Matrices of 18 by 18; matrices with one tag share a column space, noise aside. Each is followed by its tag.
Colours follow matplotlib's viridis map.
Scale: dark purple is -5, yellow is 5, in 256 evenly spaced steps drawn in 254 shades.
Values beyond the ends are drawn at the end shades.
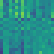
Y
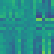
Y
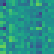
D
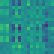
D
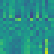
Y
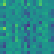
D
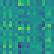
D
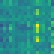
D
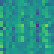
D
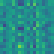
D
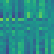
Y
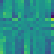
Y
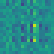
D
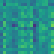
D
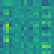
D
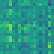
D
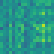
D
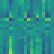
Y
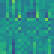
Y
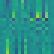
Y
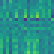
Y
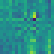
Y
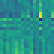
Y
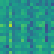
D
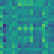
D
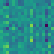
D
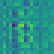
D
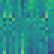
Y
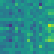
D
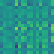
D
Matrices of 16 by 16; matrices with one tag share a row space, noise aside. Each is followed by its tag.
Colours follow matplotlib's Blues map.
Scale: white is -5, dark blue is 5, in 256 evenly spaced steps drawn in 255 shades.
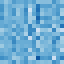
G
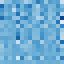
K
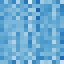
G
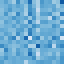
G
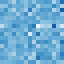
G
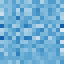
K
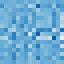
G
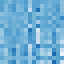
G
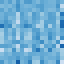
K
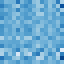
K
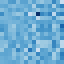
G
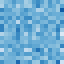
K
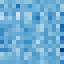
K
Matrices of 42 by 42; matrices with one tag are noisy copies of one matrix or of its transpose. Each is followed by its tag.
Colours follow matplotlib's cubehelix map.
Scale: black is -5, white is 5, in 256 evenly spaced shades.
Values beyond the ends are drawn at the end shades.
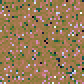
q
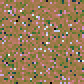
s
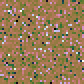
s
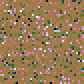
s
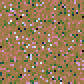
s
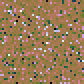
s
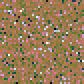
s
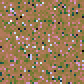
s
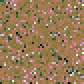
q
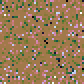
q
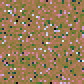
s
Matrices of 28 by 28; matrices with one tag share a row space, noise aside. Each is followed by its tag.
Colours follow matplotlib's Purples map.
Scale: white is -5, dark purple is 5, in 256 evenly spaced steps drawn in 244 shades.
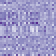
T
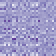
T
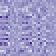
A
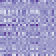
T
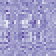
A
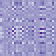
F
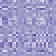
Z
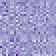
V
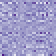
Z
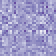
Z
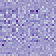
T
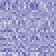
T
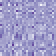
F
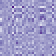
F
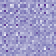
V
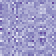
F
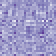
Z
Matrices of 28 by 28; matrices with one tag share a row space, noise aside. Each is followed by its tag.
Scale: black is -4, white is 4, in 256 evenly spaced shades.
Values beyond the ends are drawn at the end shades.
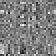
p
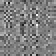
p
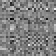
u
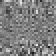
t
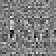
u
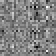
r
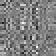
p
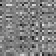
t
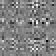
r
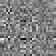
p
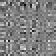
p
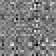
r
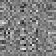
p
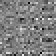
t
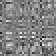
t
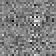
r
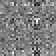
r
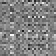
u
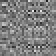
u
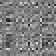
t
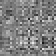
t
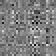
r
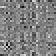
p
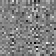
r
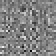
p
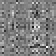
r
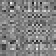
u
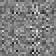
r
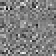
p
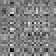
u
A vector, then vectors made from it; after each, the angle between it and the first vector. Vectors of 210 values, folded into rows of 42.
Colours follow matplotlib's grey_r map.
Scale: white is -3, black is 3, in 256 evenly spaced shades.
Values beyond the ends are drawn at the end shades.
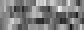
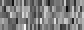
partly opposed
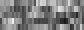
nearly parallel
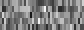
partly opposed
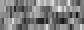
nearly parallel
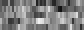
nearly opposite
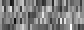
partly opposed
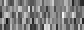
orthogonal
